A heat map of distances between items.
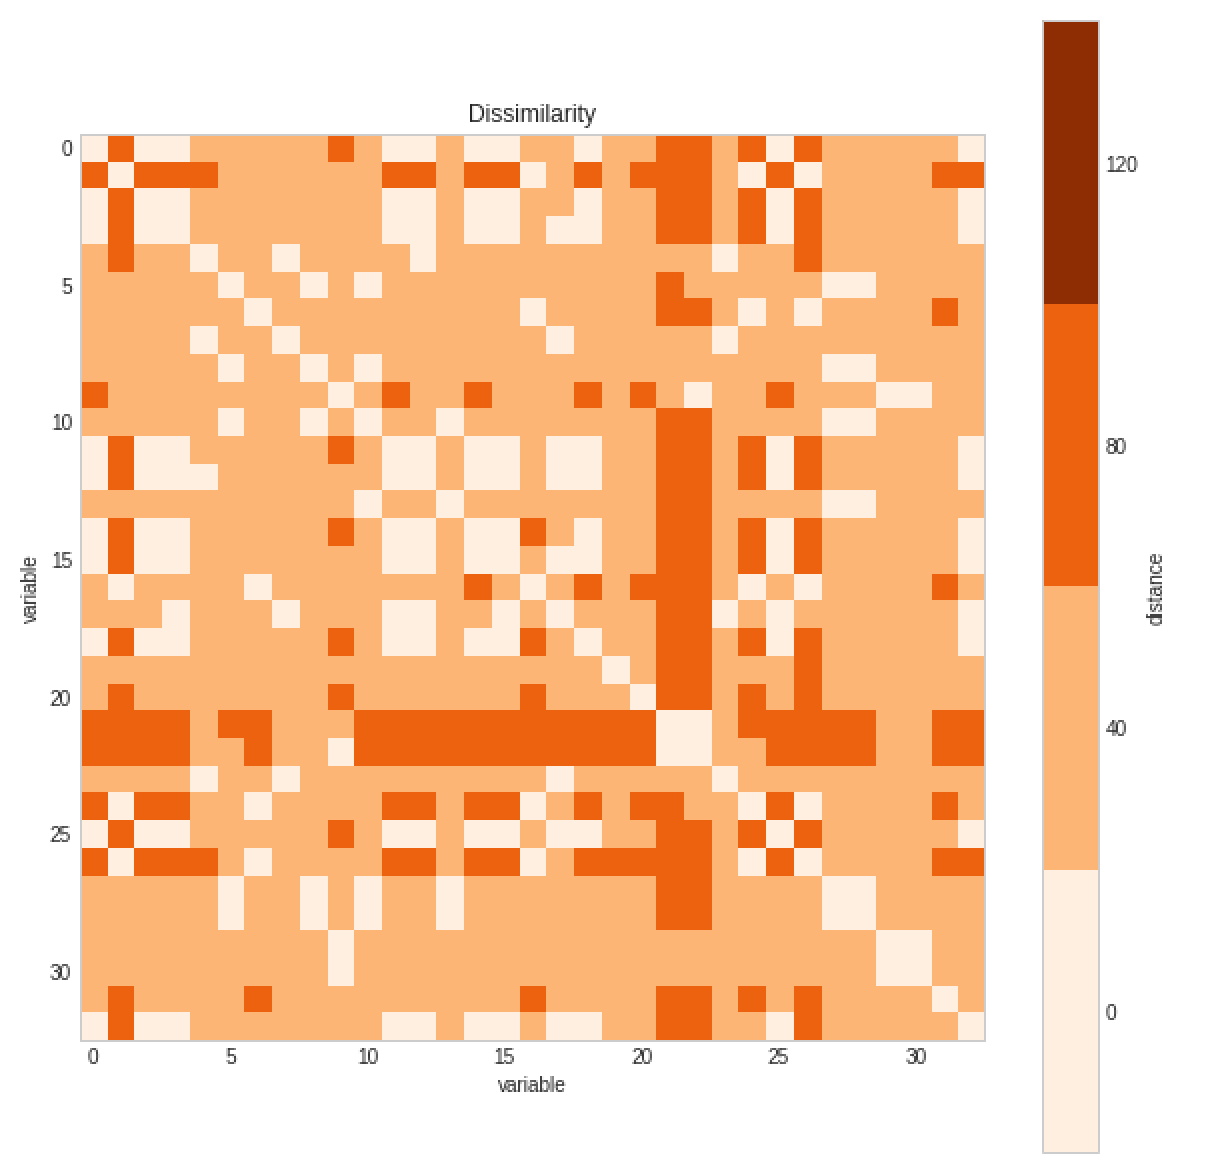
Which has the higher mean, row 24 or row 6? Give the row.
24
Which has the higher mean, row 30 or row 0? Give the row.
30
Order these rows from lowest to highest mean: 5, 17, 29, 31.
17, 5, 29, 31
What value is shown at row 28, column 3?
40
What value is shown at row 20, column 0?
40
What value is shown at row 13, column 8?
40
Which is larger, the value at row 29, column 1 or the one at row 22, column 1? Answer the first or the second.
the second
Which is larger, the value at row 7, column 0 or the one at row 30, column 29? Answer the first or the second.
the first
